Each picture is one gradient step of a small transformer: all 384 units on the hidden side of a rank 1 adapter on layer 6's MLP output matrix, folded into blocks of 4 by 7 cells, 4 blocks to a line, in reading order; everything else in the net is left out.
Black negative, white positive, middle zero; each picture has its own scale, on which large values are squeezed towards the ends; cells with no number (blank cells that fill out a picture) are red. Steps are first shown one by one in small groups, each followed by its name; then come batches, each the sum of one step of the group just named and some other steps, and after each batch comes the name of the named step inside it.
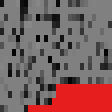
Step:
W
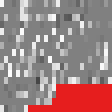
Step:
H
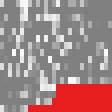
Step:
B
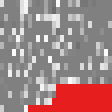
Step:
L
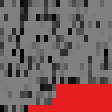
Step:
W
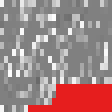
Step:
H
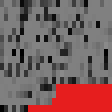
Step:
W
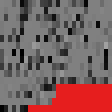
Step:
W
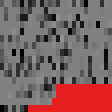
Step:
L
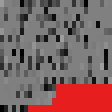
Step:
H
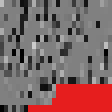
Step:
H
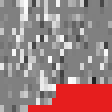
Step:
B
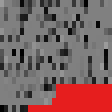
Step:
H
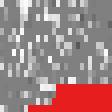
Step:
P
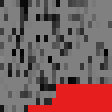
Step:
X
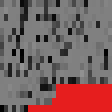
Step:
X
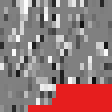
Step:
P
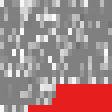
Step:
P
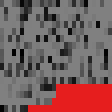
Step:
X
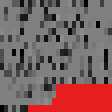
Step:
P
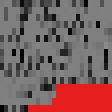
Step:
X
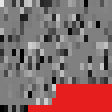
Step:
P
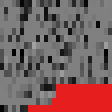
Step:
X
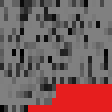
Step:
X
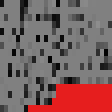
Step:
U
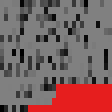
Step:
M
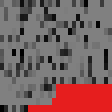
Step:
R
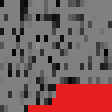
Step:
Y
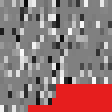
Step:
U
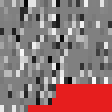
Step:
Y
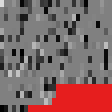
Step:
M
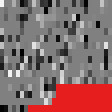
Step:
M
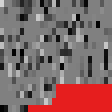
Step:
R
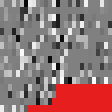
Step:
Y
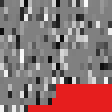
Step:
U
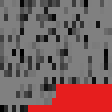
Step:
M
